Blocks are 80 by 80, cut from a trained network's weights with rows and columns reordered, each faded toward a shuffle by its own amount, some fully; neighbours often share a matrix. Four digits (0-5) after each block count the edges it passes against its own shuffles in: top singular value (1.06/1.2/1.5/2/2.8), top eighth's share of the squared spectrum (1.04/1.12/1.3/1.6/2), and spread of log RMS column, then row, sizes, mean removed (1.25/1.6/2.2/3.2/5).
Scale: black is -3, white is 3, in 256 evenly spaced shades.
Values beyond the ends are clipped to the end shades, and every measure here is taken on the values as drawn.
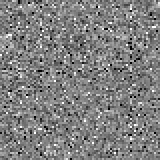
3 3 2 1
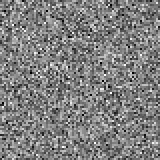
0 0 0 0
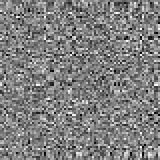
4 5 2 3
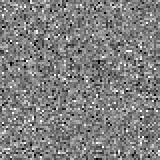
3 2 1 1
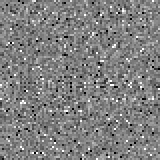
1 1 0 1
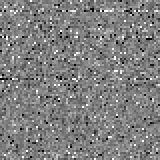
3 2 0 2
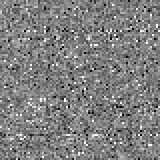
2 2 0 2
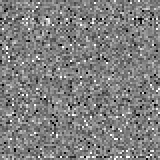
2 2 0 2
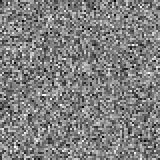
2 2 0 0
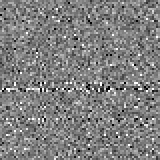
4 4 1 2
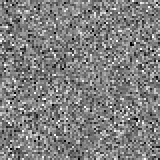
2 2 0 0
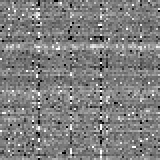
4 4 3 1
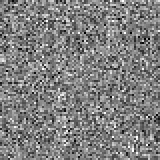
3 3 1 0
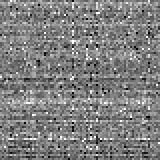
4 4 2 2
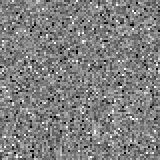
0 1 0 0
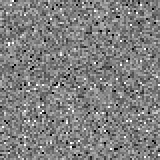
1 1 0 1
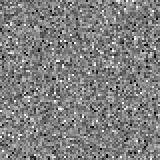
1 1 0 0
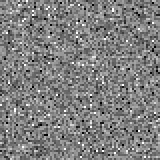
0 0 0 0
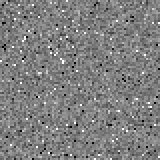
0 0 0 0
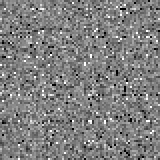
2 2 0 2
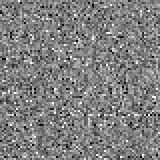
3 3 0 2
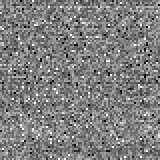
2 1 0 0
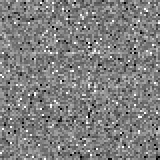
1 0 0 0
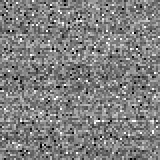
2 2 0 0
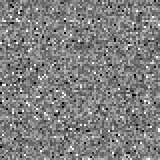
1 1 0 0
